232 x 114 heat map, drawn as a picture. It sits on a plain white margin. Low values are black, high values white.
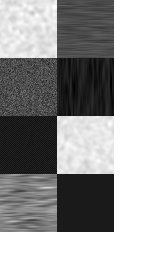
It is made of 4 by 2 panels. Panel 1,1: very high, blotchy, faint in contrast. Panel 1,2: low, streaked across, faint in contrast. Panel 2,1: low, fine-grained. Panel 2,2: very low, streaked downward, faint in contrast. Panel 3,1: very low, checkered, faint in contrast. Panel 3,2: very high, blotchy, faint in contrast. Panel 4,1: middling, streaked across. Panel 4,2: very low, flat.
